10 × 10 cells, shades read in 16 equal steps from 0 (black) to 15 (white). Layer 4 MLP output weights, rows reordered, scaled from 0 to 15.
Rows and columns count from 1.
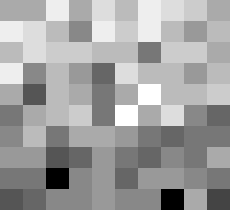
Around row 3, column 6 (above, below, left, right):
12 13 11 7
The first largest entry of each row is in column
3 1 2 1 7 6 2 10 5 9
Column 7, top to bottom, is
14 14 7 11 15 10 7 6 9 8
